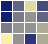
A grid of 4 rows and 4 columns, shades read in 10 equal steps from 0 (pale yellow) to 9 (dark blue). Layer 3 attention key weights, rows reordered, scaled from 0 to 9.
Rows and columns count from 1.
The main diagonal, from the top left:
9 5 4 3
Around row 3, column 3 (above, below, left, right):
4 8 4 3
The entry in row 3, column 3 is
4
